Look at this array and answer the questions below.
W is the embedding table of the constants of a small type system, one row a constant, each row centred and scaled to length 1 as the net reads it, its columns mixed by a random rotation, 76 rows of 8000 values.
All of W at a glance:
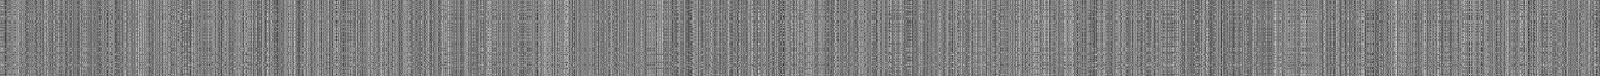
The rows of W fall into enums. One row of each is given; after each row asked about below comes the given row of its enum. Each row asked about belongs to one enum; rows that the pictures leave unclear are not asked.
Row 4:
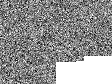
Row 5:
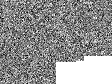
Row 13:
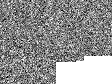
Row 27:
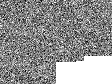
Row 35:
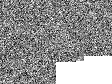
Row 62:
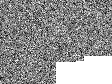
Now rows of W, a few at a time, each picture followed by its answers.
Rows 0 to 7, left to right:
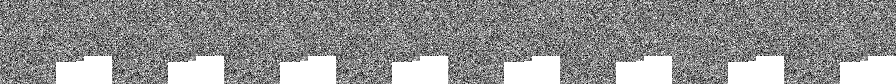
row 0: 4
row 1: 35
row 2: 35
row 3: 35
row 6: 27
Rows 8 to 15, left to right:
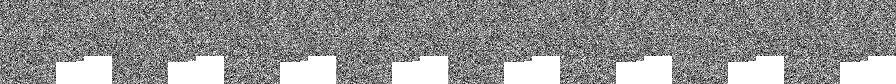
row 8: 4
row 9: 5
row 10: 13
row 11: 4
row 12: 4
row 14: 27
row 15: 13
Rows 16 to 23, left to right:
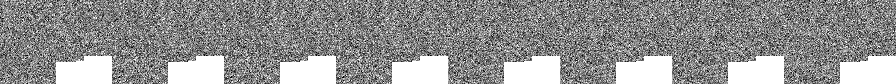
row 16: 5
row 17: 13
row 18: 13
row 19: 13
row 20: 4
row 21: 4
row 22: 4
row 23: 27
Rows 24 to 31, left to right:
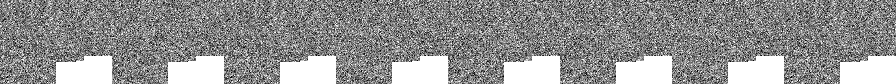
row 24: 13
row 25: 4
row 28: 35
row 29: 35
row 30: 27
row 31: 13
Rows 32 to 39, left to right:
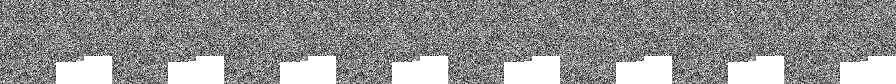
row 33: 4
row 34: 35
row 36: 4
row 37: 27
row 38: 35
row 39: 4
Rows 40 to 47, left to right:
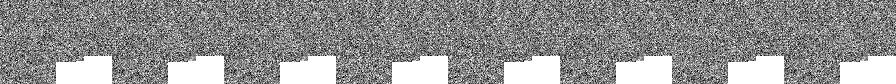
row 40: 4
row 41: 35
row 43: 13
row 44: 13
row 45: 35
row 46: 27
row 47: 35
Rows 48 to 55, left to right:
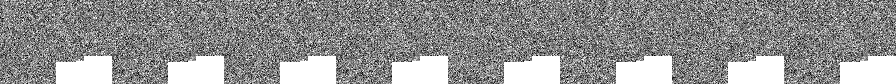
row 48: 5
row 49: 35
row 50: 5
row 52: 27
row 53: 13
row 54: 62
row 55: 35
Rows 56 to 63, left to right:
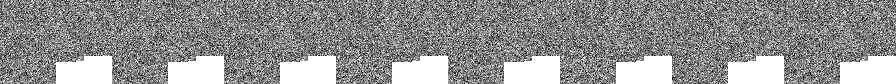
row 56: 35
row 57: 4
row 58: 35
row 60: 4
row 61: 13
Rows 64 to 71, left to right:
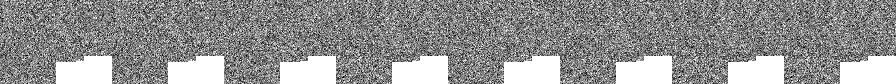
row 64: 5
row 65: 5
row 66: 4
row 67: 13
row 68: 62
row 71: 13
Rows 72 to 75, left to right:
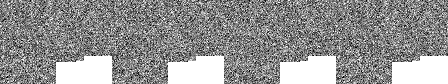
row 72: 13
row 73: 35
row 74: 27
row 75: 13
